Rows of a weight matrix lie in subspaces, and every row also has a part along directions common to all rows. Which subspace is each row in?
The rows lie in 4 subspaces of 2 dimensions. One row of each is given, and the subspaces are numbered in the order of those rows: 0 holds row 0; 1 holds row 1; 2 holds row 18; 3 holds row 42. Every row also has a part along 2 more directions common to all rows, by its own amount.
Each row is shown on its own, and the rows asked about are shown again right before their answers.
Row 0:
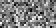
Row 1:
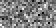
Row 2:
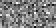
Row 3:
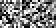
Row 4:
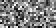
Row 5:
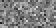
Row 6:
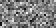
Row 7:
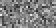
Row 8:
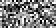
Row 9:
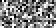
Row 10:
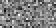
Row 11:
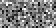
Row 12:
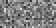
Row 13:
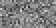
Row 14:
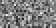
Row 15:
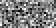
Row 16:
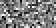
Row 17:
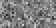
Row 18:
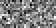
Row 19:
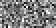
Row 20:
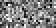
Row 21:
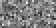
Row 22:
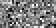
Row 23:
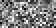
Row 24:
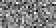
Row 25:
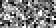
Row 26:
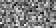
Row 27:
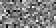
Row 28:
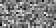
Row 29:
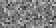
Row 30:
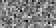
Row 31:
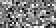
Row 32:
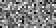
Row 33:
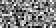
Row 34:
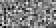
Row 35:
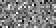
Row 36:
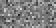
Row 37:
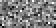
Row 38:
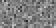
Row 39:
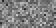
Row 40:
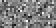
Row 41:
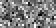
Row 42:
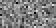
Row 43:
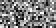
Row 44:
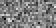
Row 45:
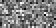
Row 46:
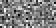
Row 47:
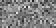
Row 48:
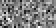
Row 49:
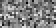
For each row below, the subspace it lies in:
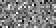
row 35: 3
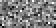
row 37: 1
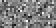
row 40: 1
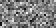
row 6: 0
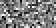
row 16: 2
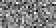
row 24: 3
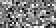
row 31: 3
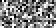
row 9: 1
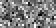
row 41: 1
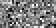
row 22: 3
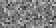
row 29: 2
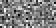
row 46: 2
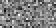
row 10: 2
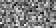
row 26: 0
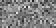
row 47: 3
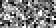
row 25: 1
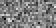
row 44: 2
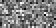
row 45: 0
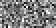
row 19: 3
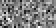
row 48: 2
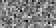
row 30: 1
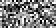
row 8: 3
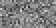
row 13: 3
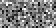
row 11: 0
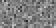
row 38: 1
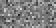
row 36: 2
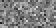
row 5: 0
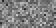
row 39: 0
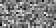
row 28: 0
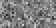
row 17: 1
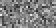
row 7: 3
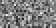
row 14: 0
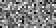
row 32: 3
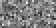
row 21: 1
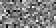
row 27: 2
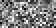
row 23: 0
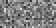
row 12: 2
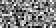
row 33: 0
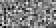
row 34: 1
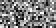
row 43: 0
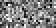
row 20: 1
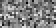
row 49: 1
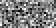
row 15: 0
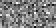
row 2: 3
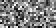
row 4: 0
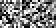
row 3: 2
